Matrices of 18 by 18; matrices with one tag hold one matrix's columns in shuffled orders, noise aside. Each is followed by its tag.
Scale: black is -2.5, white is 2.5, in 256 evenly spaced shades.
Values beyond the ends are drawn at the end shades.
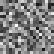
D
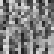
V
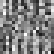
V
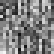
V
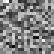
D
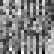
V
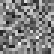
D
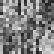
V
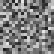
D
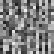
V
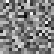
D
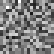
D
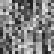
V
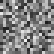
D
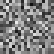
D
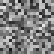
D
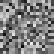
D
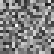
D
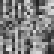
V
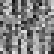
V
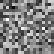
D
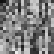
V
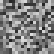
D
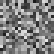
D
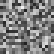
D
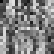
V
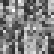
V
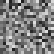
D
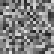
D
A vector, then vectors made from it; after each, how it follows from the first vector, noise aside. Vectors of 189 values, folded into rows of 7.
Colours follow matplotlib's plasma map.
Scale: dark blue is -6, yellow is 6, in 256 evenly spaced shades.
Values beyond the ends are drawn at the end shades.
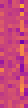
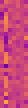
reversed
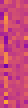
reversed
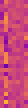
reversed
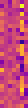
scaled up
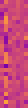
reversed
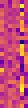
scaled up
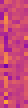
reversed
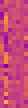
reversed
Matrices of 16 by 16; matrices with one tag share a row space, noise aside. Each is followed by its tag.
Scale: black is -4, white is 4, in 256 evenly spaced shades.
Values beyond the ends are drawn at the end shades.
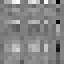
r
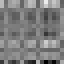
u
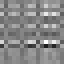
u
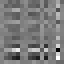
r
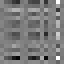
r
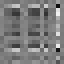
r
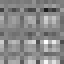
u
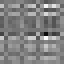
u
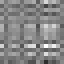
u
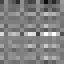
u
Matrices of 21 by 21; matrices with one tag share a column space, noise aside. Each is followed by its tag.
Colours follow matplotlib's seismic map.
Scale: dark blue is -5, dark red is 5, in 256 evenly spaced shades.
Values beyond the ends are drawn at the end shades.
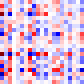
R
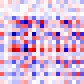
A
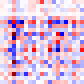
A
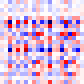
A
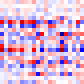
A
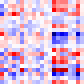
R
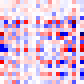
A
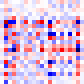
A
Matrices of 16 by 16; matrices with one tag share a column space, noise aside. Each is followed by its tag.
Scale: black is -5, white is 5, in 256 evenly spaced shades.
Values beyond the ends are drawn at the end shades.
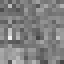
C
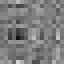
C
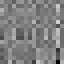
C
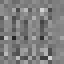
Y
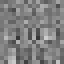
C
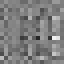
Y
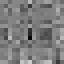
C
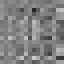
Y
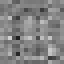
Y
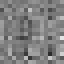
Y
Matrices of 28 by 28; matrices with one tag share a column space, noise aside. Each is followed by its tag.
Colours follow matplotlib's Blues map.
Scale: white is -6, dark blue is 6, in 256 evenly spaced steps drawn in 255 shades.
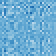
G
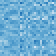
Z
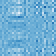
G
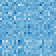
Z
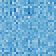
G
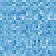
Z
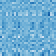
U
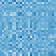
U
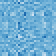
U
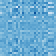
G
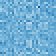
G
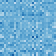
U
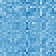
G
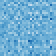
Z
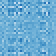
G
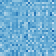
U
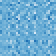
Z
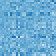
U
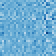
Z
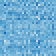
Z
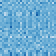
U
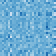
U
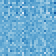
G
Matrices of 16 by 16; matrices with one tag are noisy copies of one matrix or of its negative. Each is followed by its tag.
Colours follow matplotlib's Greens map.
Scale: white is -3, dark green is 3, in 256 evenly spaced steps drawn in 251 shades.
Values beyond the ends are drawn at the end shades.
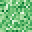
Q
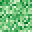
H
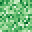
H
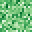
Q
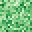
Q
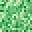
Q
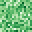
Q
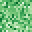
Q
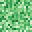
Q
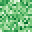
H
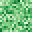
H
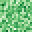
Q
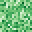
Q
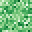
H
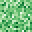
Q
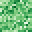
H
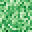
Q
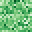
H
